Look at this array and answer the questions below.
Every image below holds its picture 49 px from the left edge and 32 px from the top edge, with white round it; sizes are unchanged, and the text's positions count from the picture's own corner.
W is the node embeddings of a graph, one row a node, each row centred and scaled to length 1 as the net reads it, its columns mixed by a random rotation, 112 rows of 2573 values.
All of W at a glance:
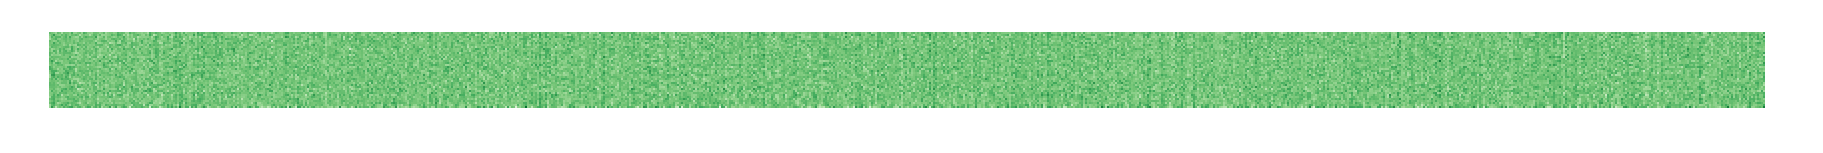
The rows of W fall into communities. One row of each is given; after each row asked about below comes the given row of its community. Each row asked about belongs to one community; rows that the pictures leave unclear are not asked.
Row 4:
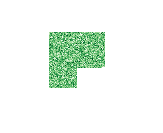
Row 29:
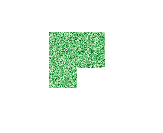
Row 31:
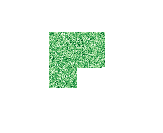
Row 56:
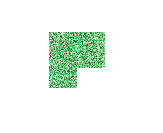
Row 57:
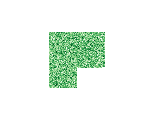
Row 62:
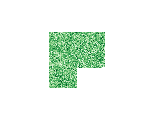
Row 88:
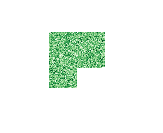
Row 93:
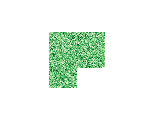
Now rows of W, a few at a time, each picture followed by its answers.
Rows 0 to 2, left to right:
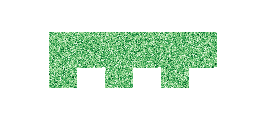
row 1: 29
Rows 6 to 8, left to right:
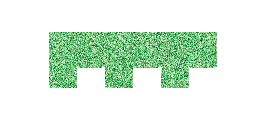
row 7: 31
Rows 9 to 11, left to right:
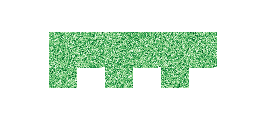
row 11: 88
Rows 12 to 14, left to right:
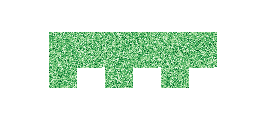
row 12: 62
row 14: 57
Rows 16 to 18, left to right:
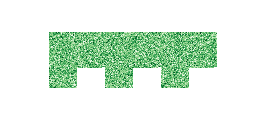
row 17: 93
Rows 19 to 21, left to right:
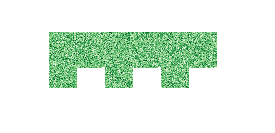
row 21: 57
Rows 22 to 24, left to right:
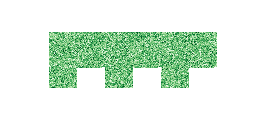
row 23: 56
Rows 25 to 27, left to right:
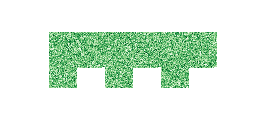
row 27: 93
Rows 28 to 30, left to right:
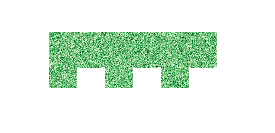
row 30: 29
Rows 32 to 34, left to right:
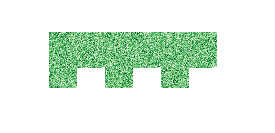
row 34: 62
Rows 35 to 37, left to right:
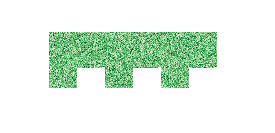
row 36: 62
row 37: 57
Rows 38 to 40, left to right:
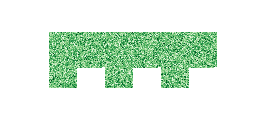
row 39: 31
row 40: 57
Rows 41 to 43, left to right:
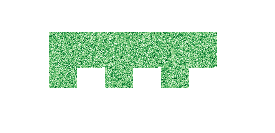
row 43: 88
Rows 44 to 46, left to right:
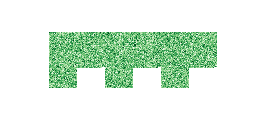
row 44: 56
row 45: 31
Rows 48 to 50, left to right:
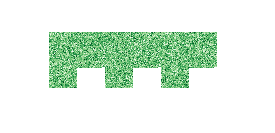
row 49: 62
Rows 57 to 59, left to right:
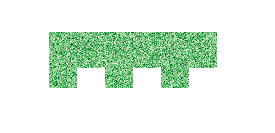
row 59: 56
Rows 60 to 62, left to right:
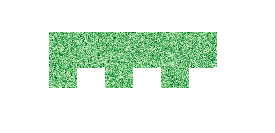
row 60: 93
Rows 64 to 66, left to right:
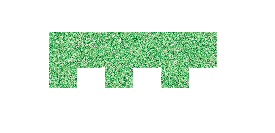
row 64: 4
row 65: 93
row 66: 57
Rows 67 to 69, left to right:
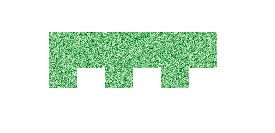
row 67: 29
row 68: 56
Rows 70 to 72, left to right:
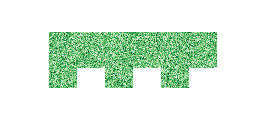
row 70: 4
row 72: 31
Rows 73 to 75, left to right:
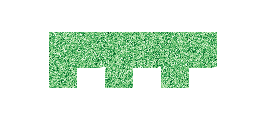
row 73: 62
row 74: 88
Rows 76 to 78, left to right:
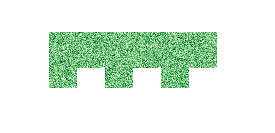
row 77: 88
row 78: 56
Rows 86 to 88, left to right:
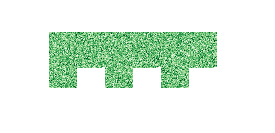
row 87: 88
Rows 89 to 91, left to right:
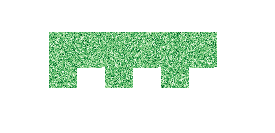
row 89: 31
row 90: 62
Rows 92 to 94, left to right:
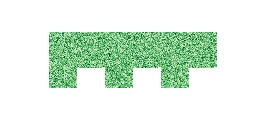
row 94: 93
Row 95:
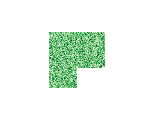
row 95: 29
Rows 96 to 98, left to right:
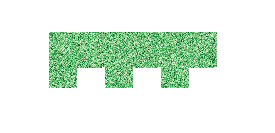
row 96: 93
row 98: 88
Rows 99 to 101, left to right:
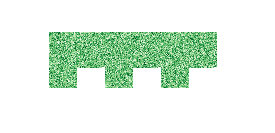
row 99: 4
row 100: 93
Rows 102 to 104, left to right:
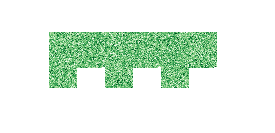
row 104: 93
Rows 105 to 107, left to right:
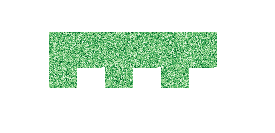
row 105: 4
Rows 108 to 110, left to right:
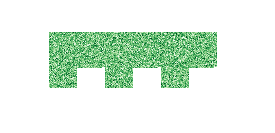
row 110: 4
